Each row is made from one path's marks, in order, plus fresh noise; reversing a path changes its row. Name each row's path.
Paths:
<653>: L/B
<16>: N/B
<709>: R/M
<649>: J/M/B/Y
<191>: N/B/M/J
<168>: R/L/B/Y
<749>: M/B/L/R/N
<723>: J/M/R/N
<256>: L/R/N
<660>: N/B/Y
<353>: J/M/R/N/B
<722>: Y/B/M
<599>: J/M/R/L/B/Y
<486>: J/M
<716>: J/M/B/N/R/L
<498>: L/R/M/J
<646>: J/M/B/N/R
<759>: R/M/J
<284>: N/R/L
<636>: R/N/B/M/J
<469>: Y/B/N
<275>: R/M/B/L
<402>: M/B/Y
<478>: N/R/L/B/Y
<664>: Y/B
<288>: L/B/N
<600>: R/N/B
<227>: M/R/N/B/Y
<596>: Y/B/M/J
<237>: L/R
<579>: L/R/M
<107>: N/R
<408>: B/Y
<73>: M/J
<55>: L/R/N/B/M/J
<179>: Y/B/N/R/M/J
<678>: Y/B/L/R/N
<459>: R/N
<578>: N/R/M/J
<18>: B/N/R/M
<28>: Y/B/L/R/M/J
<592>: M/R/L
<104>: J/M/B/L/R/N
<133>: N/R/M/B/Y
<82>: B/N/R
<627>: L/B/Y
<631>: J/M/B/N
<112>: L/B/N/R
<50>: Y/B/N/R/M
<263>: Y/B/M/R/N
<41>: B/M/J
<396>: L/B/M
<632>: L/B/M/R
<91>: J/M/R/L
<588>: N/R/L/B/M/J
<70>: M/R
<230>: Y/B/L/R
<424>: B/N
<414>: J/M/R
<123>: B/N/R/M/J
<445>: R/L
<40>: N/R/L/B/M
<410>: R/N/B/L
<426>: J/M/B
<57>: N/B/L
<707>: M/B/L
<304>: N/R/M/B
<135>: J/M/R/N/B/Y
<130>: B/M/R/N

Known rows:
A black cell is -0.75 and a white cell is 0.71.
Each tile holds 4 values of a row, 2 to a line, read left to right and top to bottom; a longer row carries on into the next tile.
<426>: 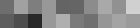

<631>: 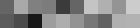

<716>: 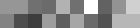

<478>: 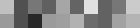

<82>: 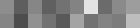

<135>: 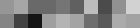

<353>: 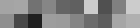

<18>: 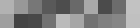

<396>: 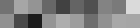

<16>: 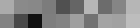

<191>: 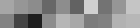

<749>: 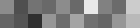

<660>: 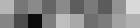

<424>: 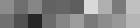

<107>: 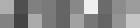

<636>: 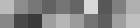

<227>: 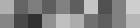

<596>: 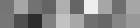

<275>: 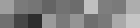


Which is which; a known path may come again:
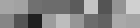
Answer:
<135>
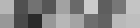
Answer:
<478>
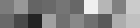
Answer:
<104>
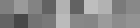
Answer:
<41>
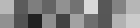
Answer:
<410>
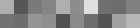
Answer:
<445>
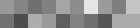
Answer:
<91>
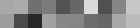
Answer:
<353>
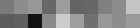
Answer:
<402>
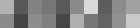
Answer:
<107>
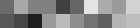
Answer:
<631>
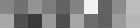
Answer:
<112>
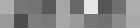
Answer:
<123>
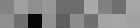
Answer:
<653>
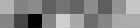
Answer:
<660>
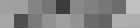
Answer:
<579>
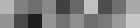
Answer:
<600>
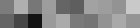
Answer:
<426>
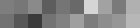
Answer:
<424>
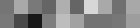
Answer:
<596>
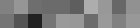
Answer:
<664>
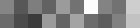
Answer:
<749>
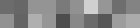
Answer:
<237>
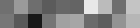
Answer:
<469>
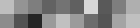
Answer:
<636>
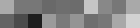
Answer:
<275>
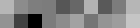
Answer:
<16>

